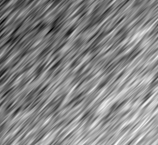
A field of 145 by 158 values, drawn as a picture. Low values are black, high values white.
Slope: up to the bottom right. Lone odd cells: none. Ninth with the highest average: bottom right. Odd rows or columns: none. Grain: diagonal, up to the right. Mirror symmetry: none. Ninth with the lowest average: top left. Histogram: bell-shaped.
